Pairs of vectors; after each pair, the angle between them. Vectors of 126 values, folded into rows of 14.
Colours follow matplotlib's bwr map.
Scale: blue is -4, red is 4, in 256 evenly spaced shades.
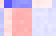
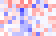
partly opposed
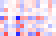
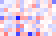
nearly parallel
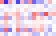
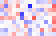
orthogonal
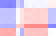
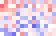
partly opposed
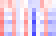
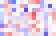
partly opposed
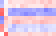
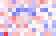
partly aligned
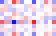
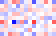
nearly parallel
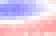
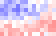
nearly parallel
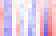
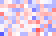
orthogonal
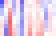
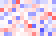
orthogonal
